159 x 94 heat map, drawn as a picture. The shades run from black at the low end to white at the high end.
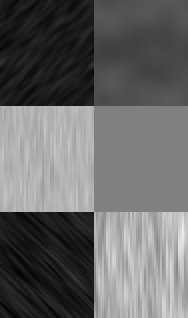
It is made of 3 by 2 panels. Panel 1,1: very low, slanting up to the right, faint in contrast. Panel 1,2: low, smooth, faint in contrast. Panel 2,1: high, streaked downward, faint in contrast. Panel 2,2: middling, flat. Panel 3,1: very low, slanting down to the right, faint in contrast. Panel 3,2: high, streaked downward.
